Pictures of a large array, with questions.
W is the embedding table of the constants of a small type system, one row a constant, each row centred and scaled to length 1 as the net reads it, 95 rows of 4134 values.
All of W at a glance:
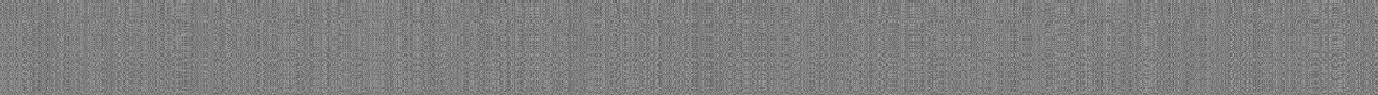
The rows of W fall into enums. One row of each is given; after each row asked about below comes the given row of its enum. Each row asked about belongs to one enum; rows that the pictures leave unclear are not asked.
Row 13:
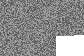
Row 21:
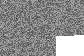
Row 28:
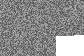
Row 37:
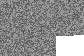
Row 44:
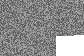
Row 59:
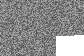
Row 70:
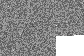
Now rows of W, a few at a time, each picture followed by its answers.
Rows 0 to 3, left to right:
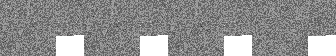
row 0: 70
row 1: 70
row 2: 70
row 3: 13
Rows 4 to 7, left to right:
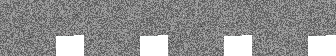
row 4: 37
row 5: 13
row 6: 70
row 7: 44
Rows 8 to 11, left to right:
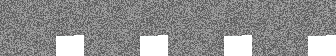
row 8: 44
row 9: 13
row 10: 13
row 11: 59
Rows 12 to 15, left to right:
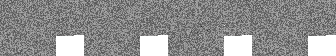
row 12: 44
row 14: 70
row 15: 44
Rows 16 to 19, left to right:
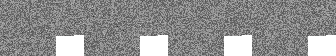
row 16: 21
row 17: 70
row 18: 13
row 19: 28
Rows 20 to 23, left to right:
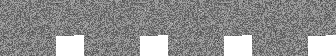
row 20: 21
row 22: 21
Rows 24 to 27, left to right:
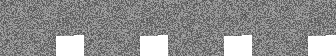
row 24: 13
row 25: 13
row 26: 37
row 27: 13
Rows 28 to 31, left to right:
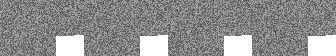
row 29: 37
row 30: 70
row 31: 37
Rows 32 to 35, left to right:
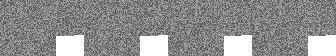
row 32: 13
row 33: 28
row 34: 70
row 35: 70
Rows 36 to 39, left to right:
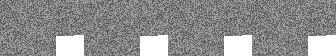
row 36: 44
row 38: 44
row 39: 44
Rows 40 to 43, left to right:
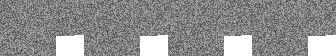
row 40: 44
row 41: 37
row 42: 70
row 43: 37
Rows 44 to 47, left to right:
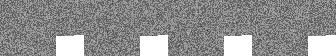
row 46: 70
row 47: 13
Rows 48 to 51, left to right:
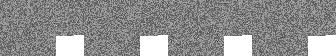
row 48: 70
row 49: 13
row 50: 21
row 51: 37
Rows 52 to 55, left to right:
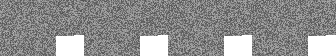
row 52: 28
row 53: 13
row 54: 44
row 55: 44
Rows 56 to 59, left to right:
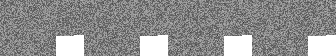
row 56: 13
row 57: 37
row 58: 21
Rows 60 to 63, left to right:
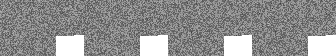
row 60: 28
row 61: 44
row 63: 37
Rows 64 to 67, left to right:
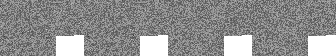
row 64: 21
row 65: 21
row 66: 13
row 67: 44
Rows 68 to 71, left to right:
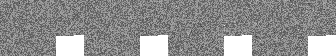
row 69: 44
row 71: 21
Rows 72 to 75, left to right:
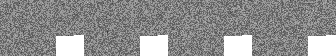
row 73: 37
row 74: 28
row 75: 21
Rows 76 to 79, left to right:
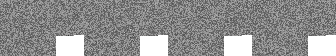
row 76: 37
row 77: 21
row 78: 13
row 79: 44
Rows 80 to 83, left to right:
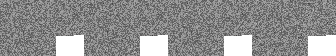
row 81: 37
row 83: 21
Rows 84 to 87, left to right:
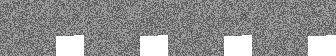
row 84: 37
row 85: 13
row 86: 37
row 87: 28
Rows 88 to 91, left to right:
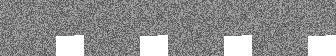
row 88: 28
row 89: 37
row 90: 37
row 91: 70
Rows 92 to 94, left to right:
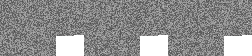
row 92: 44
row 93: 59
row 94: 21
